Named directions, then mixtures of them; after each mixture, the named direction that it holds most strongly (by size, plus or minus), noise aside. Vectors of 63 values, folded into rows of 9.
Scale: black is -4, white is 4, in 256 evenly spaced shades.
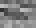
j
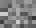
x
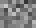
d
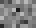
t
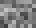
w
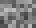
w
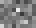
t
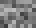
w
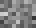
x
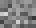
x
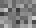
x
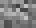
j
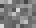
t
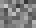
d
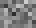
d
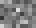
t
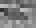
j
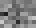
x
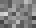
x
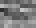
j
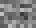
w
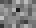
t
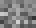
x
